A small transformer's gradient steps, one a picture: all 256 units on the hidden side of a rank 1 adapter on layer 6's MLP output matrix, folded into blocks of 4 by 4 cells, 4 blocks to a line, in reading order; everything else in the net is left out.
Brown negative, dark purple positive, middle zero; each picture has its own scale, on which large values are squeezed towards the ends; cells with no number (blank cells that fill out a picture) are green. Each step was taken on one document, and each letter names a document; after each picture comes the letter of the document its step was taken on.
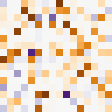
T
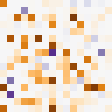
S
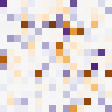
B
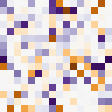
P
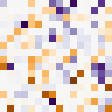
P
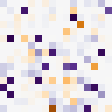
S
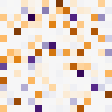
T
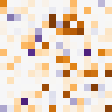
B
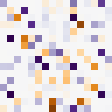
S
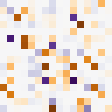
S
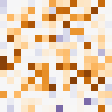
P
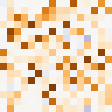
P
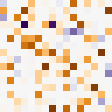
B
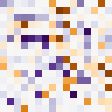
P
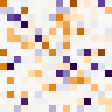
B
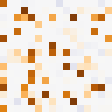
T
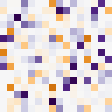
P
